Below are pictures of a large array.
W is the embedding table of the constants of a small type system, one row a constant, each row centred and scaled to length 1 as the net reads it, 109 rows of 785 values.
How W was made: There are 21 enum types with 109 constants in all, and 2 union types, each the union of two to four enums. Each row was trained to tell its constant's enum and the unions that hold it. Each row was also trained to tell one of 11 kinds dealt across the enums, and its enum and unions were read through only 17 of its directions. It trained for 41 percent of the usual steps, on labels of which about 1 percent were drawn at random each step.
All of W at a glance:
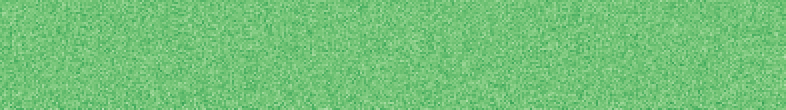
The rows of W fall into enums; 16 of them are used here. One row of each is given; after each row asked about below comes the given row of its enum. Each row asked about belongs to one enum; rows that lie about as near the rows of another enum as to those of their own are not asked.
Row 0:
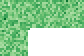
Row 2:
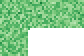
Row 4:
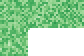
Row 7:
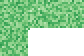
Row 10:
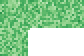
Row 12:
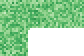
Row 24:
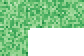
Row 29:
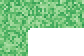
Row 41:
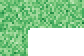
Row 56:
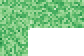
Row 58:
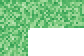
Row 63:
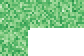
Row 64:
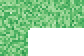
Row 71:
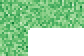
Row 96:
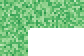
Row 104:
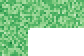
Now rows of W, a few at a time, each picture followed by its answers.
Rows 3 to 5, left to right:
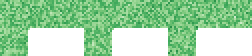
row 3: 104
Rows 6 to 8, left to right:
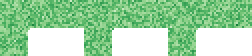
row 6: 104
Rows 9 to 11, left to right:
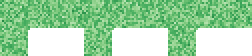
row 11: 63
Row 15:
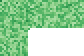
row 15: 7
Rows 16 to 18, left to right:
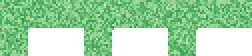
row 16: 0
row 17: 2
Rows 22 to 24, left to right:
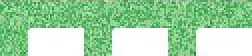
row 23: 58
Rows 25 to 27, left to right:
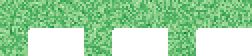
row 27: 12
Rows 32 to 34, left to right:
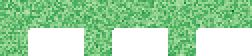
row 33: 58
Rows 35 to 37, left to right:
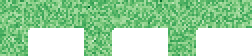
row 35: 12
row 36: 63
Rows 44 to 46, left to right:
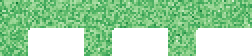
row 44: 12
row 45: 58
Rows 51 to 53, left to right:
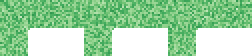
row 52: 96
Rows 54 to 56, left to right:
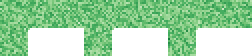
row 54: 4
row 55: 56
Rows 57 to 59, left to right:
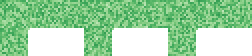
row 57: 96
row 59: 10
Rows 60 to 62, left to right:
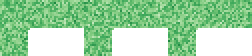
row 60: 41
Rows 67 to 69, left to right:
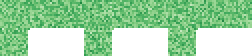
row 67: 56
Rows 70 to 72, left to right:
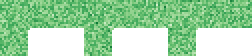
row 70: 56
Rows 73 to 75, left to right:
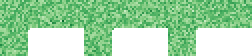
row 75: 24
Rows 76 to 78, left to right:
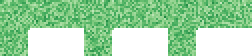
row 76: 10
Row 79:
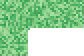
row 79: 96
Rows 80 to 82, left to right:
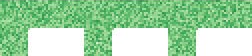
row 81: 0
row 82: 0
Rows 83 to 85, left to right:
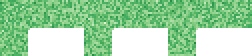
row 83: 4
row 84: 104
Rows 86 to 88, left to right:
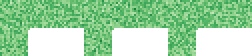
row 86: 104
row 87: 29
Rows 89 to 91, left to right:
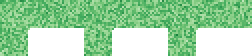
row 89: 0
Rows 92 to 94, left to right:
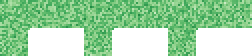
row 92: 10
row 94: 58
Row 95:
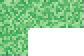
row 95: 10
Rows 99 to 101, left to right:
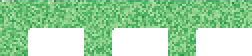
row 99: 4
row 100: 29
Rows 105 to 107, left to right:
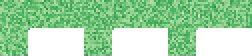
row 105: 7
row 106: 96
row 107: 12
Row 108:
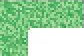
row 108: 71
